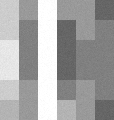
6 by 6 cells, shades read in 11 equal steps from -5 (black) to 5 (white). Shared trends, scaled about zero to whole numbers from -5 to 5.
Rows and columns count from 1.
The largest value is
5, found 6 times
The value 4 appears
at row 3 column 1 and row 4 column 1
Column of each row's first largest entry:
3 3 3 3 3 3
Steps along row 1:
down up down same down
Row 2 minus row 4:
-1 0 0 0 1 0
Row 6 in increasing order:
-1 1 1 2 2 5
